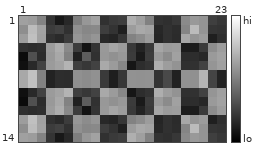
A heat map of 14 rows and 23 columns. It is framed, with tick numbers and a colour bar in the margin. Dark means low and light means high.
A checkerboard runs through the table. No overall slope runs across the table. The histogram has two humps. No row or column stands out. The top and bottom halves mirror each other.
